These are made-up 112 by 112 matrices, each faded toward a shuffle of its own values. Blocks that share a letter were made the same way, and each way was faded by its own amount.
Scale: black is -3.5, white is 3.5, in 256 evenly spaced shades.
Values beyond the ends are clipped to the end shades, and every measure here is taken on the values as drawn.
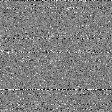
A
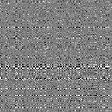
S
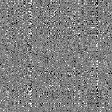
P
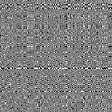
S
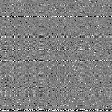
S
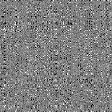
P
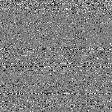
A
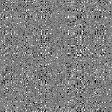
P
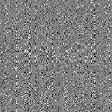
P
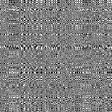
S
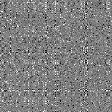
P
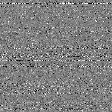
A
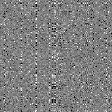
P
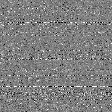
A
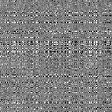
S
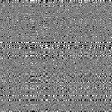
S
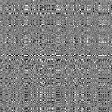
S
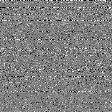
A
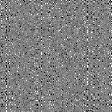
P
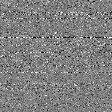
A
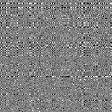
S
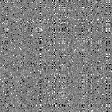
P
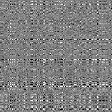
S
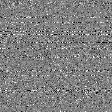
A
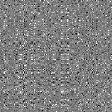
P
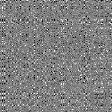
P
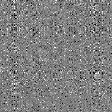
P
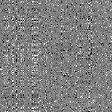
P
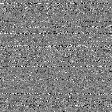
A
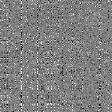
P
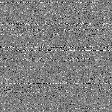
A
